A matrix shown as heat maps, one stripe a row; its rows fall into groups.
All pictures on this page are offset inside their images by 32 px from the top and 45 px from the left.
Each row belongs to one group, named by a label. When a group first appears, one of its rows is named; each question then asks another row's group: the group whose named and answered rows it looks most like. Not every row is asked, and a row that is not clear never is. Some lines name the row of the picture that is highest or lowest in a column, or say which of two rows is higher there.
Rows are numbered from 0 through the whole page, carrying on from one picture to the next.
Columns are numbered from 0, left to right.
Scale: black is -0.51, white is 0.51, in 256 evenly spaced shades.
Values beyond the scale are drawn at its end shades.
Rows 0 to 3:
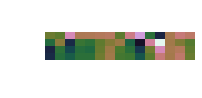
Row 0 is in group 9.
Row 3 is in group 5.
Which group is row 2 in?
5
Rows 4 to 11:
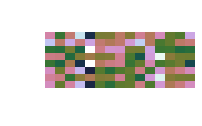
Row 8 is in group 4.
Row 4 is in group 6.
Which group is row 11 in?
6
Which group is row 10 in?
5
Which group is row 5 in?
9
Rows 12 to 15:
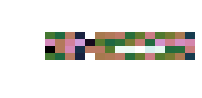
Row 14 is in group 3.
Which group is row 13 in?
6
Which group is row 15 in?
4
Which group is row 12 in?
4
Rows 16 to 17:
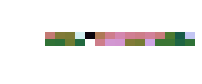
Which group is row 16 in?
6
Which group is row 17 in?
4
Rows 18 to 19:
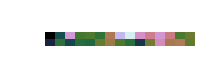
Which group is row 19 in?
5
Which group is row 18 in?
3
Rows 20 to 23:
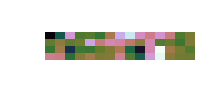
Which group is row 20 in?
3
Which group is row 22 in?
5
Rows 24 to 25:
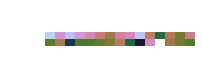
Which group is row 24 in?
9
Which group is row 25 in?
5
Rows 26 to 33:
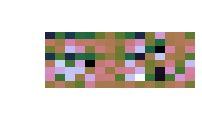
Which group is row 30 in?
6
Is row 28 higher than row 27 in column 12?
Yes
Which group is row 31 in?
9
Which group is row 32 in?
9
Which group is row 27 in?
9
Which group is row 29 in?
5
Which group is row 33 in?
4
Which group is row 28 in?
9
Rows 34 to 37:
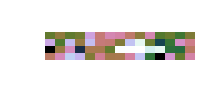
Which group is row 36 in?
3
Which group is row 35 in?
9
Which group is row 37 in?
9
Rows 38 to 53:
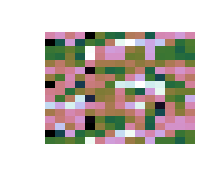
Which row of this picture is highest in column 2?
48
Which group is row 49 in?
9
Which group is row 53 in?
4
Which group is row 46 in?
5
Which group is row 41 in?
4
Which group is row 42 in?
4
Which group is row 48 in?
9
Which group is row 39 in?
3
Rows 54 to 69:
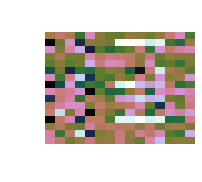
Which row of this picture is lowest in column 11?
64
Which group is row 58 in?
4
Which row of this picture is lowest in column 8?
59
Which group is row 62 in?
6
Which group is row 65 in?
6
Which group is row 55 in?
3
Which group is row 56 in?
6
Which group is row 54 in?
4
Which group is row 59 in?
5
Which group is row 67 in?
4
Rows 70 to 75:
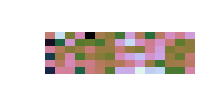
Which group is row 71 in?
3
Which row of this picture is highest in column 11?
75
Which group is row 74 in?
9
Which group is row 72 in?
5
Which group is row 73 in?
3
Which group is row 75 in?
3
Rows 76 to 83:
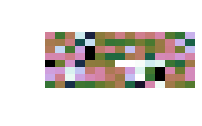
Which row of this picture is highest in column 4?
77
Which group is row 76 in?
6
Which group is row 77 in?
4
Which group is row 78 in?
6
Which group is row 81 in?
9
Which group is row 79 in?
6
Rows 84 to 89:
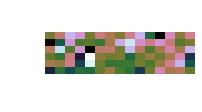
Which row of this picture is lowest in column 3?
87
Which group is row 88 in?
4
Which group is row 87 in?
4
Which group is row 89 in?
5
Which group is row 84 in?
9
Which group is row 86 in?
6
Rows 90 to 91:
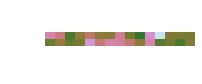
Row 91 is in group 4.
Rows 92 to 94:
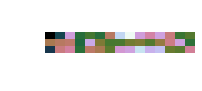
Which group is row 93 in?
4
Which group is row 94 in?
3
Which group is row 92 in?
3
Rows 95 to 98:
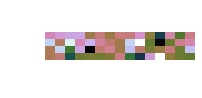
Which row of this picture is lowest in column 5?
98
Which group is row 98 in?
5
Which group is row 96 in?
9
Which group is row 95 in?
9
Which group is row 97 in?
6
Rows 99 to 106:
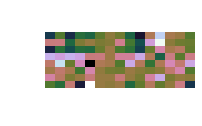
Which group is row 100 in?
5
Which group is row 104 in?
4
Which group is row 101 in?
5
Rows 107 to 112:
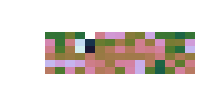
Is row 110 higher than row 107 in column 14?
Yes
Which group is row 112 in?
9
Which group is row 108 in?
6
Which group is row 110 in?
5
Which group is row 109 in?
6
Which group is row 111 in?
9
